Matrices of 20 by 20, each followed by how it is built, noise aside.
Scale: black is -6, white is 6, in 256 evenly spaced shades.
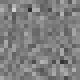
low rank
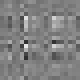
low rank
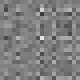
low rank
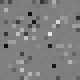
sparse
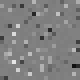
sparse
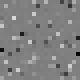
sparse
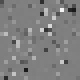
sparse
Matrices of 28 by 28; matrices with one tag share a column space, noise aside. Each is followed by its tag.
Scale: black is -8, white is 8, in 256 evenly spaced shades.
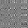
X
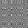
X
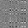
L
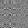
X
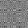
L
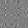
X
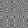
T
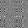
T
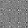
L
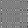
L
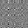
X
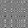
T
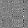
T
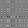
T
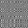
T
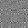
L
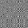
T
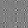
L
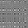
L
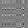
X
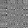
X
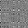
L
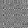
X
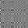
L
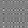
L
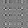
X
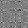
L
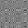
L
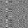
T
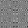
L
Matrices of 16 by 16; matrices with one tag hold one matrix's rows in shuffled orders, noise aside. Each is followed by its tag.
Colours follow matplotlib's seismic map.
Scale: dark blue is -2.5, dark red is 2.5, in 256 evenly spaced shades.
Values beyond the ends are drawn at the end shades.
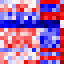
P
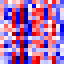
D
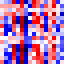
D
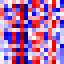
D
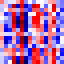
D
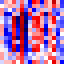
D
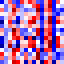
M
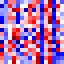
M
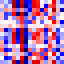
D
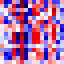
D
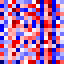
M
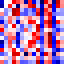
M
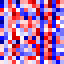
M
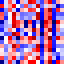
M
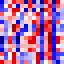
M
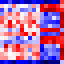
P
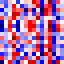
M
